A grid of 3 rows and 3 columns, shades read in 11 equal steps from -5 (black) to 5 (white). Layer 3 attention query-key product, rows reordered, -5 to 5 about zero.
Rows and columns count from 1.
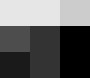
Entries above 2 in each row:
3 0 0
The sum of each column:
-2 -2 -7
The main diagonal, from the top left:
4 -3 -5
